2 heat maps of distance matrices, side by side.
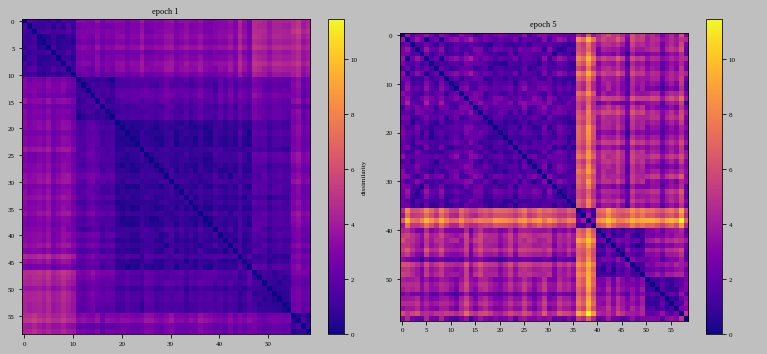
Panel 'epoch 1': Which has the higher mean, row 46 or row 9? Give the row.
9
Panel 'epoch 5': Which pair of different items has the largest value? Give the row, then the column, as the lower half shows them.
57, 38
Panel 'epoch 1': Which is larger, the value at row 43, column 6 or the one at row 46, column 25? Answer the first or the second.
the first
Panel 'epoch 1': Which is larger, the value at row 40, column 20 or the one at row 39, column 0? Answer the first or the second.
the second
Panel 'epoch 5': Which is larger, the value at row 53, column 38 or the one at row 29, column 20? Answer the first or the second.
the first
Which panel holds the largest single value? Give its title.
epoch 5
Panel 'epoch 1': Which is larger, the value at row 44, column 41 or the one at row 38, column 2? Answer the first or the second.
the second
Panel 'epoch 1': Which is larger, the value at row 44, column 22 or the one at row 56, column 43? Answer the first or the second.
the second
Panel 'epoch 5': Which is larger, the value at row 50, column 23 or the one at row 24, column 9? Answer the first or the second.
the first
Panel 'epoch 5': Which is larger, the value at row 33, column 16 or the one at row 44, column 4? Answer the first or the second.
the second
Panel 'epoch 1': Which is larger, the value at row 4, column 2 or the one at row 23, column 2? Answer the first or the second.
the second
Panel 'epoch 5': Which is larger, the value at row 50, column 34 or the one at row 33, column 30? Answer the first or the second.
the first
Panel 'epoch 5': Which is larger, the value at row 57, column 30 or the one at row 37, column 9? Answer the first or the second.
the second
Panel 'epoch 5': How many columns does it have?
59
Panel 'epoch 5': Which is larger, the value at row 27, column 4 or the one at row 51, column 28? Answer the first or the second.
the second
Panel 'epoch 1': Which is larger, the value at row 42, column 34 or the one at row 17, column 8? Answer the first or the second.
the second
